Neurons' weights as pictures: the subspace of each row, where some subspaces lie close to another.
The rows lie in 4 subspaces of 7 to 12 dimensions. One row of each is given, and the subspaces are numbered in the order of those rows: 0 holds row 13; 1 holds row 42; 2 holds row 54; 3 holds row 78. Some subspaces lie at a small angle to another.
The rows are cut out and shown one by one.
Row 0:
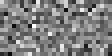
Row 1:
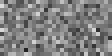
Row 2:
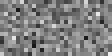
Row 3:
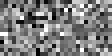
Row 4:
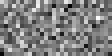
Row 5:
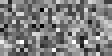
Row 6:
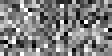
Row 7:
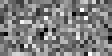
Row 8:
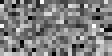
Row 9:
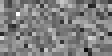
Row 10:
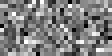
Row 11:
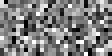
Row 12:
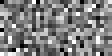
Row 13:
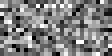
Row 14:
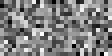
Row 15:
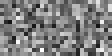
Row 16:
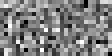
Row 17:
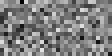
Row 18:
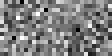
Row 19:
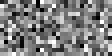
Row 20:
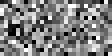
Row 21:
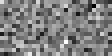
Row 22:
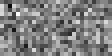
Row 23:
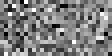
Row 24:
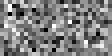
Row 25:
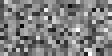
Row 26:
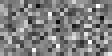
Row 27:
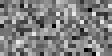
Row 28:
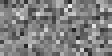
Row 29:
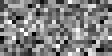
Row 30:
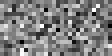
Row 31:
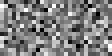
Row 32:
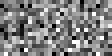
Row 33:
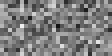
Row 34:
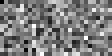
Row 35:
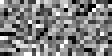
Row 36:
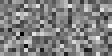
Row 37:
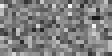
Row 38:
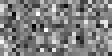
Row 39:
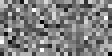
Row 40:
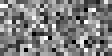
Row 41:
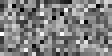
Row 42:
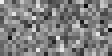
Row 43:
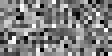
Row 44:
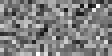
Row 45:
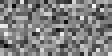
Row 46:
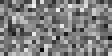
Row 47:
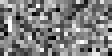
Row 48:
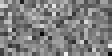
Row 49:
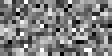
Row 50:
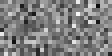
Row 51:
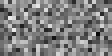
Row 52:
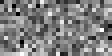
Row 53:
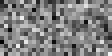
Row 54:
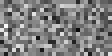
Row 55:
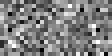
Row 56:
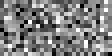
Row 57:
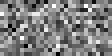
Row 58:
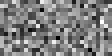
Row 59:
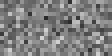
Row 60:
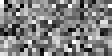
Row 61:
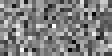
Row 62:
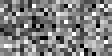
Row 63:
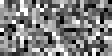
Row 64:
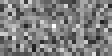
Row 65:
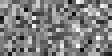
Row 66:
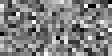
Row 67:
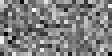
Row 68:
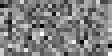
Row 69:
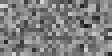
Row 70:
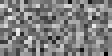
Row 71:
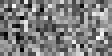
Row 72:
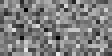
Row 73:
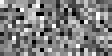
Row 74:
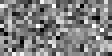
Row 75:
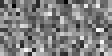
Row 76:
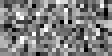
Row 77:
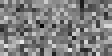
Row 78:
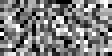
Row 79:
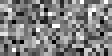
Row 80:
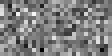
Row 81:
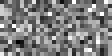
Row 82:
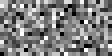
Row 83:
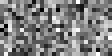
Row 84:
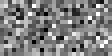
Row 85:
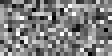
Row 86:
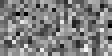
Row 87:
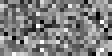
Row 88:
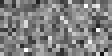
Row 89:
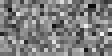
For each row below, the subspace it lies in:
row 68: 0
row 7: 0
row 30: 2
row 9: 1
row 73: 3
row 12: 1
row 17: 0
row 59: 3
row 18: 0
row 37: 2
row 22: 2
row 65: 1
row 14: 0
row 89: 1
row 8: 0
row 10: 0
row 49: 2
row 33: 0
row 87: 2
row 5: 0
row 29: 0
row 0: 1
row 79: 1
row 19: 1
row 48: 0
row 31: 1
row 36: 1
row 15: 0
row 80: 2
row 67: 2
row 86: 1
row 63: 1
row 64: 3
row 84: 3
